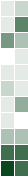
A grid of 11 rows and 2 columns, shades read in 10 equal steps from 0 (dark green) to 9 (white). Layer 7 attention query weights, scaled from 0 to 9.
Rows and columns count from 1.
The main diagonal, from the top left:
8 3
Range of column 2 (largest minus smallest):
7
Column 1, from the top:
8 8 4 9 8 7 8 8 6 2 0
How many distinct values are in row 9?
1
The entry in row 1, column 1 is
8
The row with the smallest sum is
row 11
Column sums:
68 64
